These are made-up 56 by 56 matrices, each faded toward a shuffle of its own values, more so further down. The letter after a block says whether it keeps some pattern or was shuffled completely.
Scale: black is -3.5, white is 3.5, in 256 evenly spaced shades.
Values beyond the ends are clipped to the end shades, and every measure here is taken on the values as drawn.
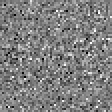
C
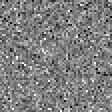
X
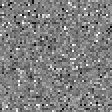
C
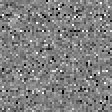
C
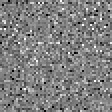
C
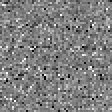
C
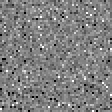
X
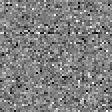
C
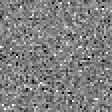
X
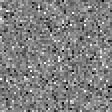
X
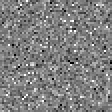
X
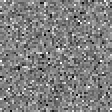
X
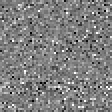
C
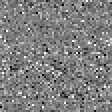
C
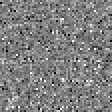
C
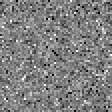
X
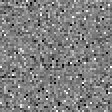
X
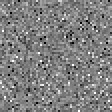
X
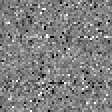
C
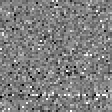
C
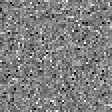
X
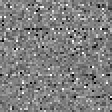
C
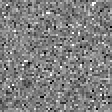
X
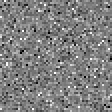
X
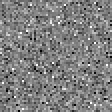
X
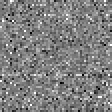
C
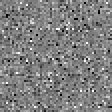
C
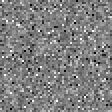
X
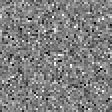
X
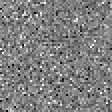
X
